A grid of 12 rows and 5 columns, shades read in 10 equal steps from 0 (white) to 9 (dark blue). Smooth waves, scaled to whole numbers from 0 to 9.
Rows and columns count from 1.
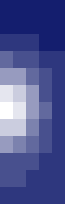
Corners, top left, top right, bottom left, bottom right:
9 9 8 8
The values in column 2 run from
1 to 9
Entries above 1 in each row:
5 5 5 5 5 4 3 5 5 5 5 5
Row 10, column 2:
7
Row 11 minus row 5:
3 3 2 1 0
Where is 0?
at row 7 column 1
